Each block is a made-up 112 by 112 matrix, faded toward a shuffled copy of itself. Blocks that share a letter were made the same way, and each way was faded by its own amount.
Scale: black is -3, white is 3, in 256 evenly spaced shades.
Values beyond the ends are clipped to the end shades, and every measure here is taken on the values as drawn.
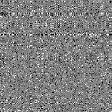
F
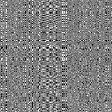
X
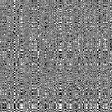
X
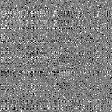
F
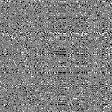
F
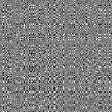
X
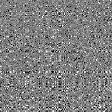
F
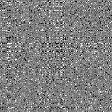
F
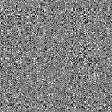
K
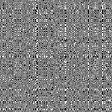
X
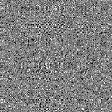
K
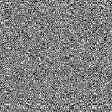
K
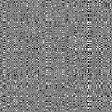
X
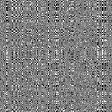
X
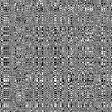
X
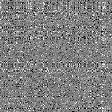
F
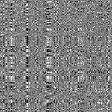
X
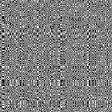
X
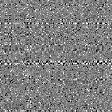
F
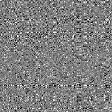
F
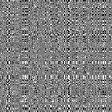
X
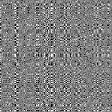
X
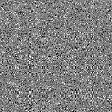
K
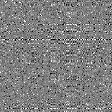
F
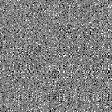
K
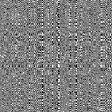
X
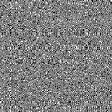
K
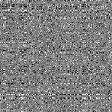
F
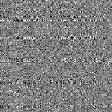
F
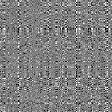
X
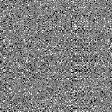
K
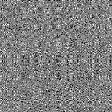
K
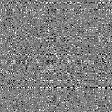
F
